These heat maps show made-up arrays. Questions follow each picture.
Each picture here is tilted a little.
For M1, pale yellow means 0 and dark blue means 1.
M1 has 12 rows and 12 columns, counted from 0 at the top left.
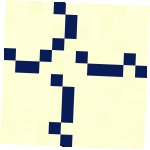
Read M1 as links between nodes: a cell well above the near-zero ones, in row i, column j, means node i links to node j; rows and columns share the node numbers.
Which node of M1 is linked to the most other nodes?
node 5
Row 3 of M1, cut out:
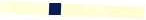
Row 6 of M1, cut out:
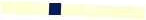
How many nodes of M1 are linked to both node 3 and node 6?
1
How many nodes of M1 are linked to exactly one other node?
10
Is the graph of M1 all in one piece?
no
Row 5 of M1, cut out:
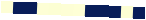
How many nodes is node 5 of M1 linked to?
6
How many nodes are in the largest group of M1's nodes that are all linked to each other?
2
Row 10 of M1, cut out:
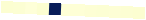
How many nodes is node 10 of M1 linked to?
1
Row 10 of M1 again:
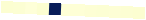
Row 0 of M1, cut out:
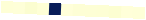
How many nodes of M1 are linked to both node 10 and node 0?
1
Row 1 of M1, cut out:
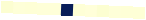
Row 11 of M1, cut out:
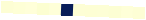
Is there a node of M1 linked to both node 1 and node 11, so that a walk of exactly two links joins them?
yes
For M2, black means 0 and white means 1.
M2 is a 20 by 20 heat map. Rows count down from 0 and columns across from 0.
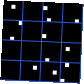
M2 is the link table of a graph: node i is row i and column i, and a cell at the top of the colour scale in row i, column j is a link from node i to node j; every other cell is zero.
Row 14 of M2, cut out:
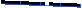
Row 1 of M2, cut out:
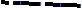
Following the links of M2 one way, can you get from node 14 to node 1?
no
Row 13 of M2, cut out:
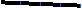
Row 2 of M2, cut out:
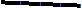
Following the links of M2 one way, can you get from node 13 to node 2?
no
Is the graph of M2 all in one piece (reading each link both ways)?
no
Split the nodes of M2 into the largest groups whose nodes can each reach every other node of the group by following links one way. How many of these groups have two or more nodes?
0
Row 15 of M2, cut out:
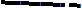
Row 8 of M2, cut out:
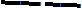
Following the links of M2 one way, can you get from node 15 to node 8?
yes
